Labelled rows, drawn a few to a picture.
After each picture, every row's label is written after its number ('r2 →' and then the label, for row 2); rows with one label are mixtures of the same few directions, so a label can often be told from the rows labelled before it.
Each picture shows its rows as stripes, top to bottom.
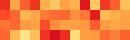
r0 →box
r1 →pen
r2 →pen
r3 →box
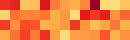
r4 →pen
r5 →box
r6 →box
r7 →pen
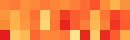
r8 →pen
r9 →pen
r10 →pen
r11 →box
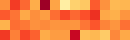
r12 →pen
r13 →pen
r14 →box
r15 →box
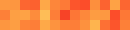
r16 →pen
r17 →pen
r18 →pen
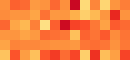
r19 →box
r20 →pen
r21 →pen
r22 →box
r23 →box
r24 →box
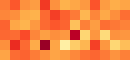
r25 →pen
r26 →box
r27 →box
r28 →box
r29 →pen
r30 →box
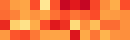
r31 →pen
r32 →pen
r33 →box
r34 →box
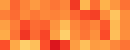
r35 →box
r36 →pen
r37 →pen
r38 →pen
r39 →box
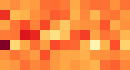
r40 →box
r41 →box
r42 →pen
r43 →box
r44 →box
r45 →pen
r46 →pen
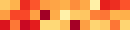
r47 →pen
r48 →pen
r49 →box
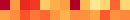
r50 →box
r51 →pen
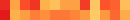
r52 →box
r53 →box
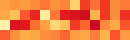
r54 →box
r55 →pen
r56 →box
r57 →pen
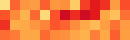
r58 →box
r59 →pen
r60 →box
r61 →pen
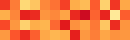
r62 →pen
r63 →pen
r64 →pen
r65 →box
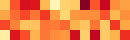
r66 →box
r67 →pen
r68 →pen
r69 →box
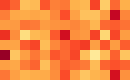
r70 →pen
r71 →pen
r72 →pen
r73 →pen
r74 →pen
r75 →box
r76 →pen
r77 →pen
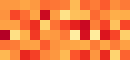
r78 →box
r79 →pen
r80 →pen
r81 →box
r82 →pen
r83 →pen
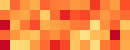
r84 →box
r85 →pen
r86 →box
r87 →pen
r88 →box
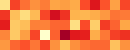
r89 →box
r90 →box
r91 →box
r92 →pen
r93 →pen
